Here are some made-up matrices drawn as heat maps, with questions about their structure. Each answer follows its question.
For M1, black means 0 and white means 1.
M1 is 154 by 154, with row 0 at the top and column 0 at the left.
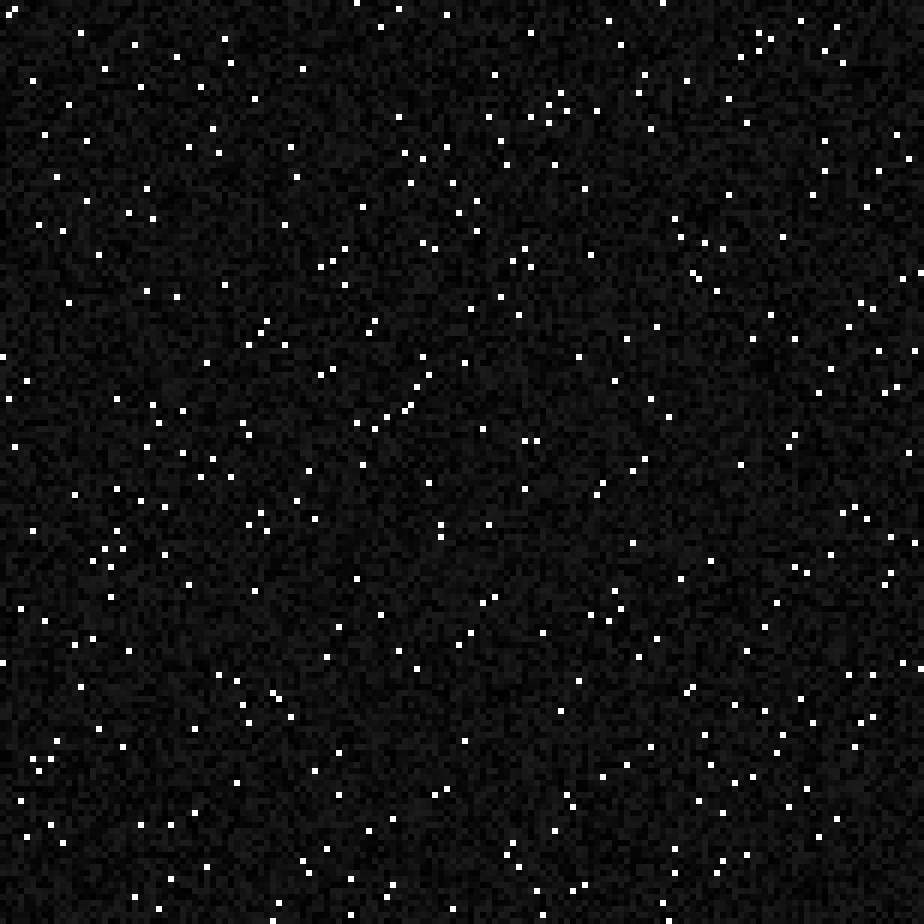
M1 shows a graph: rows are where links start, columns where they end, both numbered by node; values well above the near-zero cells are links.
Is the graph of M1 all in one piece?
yes
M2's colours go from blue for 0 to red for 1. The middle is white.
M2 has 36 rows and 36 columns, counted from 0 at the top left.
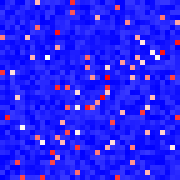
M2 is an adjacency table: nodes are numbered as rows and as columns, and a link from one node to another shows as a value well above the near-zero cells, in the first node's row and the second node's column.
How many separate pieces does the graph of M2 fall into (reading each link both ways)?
4
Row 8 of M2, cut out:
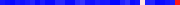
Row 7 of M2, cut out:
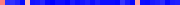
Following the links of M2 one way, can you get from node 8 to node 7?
no
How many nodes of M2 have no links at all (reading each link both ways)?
2
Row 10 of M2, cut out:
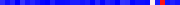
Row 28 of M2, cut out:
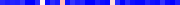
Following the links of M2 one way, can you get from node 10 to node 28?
no
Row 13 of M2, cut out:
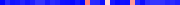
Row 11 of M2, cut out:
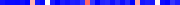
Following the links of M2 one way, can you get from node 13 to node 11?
yes
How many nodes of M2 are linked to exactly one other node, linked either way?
8
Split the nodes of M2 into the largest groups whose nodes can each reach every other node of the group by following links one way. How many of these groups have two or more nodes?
2
